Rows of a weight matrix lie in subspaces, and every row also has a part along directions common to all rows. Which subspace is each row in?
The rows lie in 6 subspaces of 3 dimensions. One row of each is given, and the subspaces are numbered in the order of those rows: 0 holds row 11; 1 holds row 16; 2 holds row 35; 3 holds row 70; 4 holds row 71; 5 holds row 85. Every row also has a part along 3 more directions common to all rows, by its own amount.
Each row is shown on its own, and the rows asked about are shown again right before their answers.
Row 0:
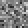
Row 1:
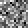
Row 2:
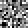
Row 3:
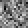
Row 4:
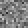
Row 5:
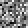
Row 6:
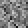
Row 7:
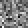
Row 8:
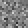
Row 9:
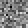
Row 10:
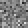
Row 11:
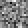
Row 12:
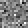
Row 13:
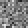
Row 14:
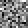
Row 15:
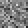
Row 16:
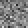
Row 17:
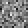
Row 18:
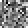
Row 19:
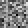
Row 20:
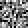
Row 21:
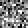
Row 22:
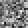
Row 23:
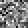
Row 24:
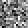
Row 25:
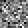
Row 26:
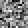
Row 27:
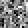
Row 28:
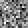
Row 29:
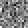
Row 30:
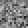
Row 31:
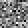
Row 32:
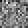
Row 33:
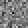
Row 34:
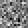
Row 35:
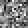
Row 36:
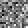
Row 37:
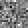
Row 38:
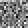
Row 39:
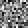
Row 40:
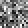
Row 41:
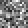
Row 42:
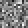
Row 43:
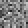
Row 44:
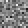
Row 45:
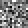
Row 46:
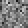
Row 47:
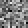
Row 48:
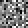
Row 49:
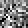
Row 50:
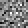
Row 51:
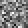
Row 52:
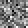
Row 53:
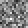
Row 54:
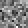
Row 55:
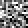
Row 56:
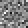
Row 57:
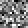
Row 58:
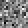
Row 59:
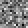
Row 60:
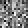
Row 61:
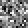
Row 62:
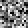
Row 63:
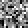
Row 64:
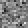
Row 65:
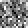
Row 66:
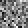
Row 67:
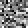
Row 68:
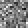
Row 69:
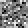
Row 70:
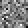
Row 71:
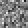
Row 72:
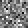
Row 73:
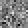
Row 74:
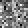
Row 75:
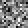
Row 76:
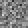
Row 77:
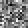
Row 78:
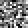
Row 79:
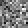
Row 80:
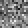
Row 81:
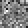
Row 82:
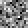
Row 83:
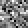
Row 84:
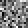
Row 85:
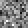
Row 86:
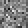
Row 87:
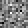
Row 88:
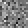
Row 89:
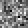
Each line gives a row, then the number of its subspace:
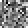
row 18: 3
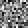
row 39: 2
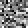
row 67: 1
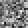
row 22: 4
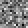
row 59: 1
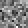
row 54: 2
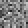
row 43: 5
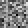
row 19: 4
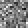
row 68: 5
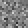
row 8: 2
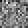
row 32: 3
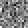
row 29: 3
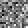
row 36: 4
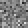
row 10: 0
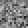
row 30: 1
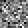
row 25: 0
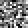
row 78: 0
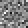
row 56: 3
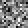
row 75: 2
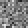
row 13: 2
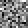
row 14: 2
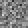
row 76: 2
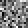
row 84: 2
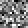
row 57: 5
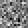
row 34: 2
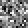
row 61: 4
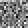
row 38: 0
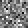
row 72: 3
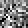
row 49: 1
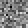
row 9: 1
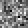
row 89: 1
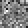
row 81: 3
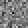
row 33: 2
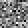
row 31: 2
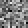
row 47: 5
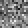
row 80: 4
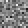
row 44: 1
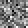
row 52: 1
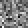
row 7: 1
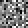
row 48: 1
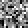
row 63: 4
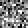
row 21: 4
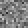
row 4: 5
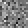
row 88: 2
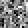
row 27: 4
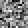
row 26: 5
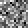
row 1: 5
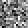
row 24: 2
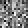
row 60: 0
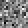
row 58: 5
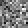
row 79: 5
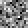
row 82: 5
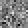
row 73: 0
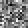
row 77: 3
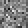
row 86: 1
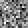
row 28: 5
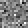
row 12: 0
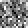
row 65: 0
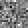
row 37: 0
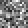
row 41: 5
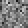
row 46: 3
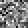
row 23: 5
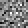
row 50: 3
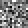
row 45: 0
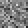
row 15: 1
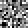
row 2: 0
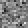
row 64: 0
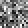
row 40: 4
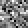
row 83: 4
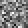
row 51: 3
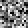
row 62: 4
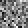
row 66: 2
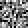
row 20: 0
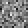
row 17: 3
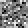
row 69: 0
